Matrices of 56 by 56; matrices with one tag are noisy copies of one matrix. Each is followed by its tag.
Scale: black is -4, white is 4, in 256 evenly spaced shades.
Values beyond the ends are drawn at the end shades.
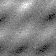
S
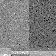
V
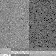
V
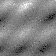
S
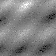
S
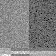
V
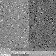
V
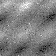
S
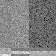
V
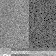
V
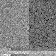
V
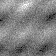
S
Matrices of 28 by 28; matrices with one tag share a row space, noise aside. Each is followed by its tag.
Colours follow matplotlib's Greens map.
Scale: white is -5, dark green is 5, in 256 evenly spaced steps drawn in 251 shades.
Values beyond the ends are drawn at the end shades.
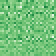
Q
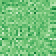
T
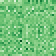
Q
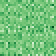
Q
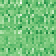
Q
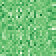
T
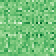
Q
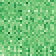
Q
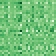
Q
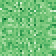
T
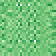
T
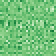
Q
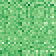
Q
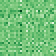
Q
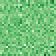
Q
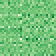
Q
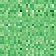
Q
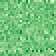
Q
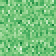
Q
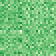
Q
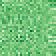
T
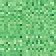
Q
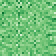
T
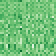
Q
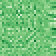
T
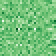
T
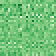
Q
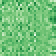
T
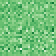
Q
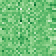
T
